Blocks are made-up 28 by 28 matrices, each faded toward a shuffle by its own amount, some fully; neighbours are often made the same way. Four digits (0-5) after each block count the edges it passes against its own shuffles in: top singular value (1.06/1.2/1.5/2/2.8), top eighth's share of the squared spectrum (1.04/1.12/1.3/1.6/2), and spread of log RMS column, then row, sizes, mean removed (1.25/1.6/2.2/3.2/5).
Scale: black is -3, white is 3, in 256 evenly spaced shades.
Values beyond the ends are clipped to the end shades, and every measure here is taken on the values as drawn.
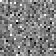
0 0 0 0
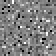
0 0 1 0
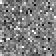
0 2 0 0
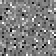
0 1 1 0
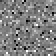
1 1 0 0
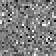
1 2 0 0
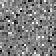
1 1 0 0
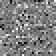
2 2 0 1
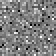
0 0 0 0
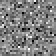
1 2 0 0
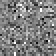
2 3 1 1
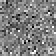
0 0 0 0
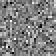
1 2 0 0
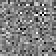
3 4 1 2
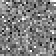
0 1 0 0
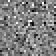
2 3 0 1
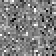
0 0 0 0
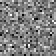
0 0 0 0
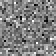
0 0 0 0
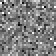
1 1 0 0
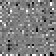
3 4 2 1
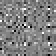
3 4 2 2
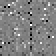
2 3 1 0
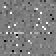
1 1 0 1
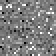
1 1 0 0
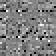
3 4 1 2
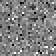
1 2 0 0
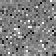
0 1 0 0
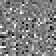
2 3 1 1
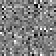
3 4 2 2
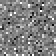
0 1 1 0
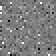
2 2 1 1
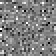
0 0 0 1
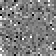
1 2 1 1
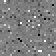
1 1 0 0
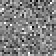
1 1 0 0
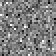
0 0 0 0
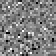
0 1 0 0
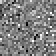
0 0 1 0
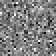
2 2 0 0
